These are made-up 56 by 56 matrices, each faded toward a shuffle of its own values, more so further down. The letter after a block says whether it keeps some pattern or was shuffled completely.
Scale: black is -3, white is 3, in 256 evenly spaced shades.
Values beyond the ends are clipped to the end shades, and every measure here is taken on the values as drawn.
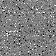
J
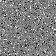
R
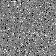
R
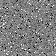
R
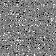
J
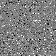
J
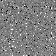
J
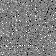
R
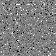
J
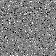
R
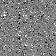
J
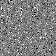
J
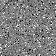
R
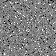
R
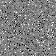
J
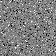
R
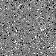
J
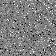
R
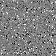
J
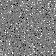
R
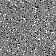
J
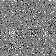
J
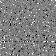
J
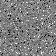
R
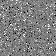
R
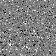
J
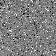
R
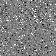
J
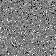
R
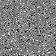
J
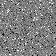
R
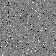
R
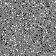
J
